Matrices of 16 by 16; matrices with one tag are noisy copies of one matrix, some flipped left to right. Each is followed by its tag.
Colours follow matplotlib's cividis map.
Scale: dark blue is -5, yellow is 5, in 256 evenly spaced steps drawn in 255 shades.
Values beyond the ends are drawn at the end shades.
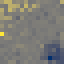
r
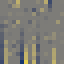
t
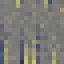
t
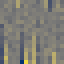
t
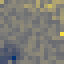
r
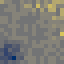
r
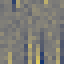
t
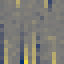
t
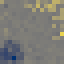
r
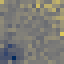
r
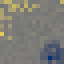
r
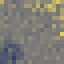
r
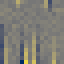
t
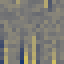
t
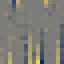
t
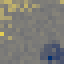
r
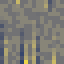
t
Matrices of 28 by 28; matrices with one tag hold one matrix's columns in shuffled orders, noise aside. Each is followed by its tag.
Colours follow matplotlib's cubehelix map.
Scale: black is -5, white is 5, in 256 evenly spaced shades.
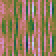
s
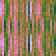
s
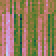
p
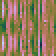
s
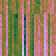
p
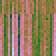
p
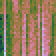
p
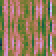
s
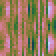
s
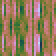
s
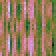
s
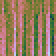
p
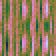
s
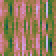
s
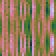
s
